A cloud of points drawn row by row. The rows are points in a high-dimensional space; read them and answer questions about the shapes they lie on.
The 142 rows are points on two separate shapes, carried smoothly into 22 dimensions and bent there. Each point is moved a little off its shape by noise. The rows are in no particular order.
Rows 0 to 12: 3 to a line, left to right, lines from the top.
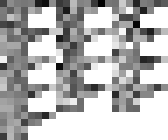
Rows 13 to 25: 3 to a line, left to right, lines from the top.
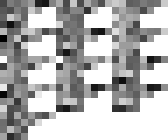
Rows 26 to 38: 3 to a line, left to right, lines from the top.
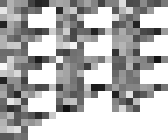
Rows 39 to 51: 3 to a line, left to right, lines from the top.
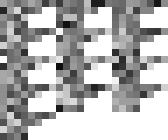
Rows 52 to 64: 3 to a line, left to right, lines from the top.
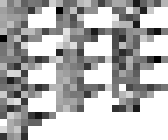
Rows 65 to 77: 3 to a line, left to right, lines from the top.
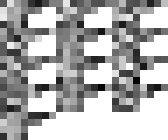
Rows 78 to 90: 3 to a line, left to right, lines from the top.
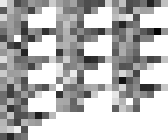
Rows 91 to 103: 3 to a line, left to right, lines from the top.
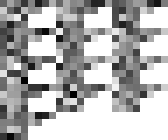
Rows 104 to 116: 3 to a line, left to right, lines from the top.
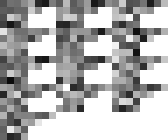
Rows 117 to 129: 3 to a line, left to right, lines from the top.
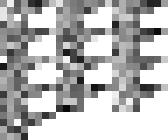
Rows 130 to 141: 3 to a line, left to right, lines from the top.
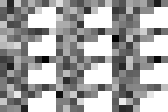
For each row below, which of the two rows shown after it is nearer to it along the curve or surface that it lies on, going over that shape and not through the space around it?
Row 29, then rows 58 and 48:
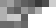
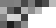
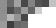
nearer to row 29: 48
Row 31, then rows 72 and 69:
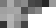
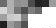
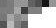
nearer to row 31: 69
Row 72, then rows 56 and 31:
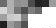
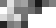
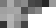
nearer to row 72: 56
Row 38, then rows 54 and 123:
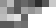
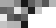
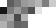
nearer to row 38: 123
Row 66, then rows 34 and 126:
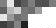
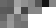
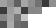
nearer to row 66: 126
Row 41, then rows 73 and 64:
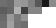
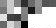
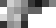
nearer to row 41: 64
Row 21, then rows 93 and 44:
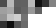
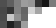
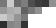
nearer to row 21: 93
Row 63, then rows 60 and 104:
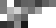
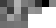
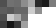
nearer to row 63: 60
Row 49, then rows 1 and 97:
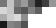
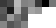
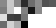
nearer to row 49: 1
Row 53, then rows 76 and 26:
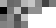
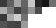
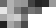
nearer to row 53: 26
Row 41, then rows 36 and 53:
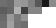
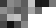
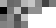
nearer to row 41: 53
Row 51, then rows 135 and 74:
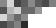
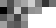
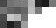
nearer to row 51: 135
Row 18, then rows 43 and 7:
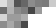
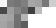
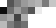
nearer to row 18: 43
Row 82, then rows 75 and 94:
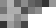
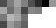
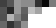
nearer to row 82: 75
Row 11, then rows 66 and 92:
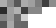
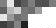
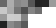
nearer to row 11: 66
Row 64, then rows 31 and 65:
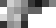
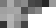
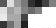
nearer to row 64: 65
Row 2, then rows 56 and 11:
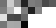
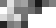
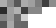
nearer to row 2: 11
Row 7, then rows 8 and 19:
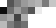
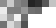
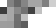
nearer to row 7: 19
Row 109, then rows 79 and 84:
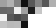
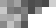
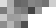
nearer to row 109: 84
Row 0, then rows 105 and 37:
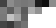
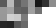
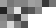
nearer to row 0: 105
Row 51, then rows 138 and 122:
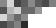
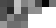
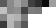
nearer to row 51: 122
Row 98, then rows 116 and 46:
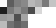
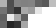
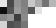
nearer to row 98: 46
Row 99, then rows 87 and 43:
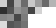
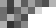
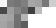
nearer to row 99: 43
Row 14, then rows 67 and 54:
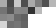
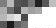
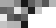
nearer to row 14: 67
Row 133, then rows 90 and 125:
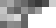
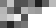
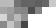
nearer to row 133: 90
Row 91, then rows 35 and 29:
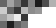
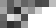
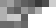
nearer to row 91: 35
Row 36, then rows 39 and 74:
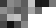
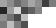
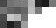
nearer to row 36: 74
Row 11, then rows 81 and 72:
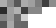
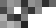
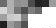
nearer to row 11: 81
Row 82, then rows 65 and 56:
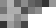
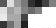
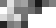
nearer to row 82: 65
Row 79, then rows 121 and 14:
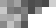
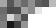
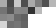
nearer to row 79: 14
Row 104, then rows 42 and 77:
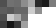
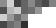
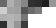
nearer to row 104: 77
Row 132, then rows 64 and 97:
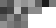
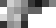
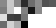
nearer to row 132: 64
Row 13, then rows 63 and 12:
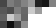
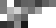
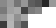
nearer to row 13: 12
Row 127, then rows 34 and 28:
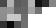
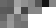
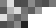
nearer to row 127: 34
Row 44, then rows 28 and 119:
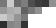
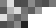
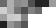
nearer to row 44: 28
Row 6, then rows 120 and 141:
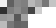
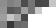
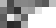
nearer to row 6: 120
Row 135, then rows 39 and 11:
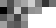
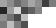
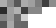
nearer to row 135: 11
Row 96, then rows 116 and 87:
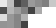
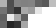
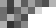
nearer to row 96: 87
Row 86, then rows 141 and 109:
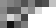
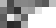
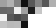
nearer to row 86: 141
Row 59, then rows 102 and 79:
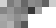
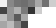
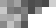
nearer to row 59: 79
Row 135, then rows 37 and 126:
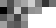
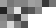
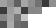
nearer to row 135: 126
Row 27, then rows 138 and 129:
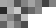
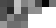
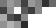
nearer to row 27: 129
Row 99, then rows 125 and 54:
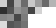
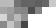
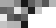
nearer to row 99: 125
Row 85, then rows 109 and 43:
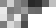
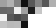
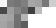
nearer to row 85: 43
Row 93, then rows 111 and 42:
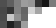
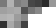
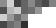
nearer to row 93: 111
